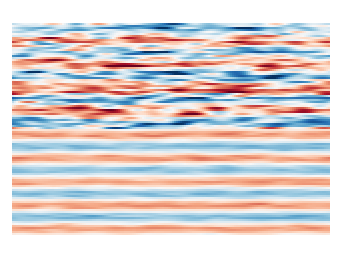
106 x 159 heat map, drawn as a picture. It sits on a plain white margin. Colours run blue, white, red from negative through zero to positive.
Grain: streaks across. Average level on the scale: 50%. Stripes: horizontal, repeating 9 times. Seam: horizontal, 50% of the way down, the bottom part calmer.
